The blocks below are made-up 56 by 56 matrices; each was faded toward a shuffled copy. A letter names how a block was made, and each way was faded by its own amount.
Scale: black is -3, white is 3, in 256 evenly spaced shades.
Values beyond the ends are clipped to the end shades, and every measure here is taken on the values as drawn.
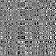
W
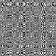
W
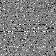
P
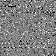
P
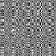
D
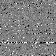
P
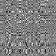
W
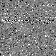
P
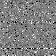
P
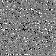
P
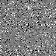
P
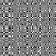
D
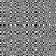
D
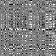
W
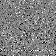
P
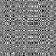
D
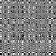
D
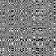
W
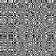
W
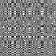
D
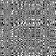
W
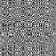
W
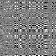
D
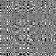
W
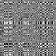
D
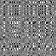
W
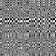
D
